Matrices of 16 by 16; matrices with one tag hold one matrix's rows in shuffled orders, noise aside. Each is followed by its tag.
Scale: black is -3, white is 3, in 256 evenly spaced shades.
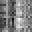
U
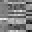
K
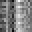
U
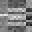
K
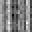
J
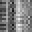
U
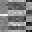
K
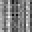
J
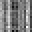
J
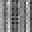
J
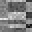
K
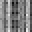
J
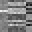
K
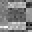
K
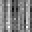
J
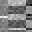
K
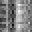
U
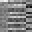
K
